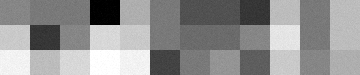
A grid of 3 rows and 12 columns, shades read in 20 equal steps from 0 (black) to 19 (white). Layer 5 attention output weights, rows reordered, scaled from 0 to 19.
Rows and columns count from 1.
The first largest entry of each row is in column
10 10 4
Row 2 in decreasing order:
17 16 15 15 14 10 10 9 9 8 8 4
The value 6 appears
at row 1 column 7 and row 1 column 8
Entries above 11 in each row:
3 5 7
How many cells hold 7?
1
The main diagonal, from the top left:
10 4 16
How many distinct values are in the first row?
7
